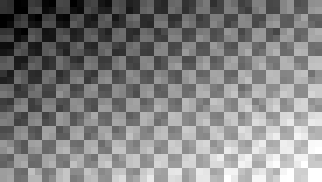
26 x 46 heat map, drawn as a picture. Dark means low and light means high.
Ninth with the lowest average: top left. Slope: up to the bottom right. Grain: checkered. Ninth with the highest average: bottom right. Average level on the scale: 50%. Lone odd cells: none.
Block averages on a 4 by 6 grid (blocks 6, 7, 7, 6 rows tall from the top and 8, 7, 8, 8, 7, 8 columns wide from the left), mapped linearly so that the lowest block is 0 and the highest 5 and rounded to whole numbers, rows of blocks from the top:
001122 / 112233 / 223344 / 334455
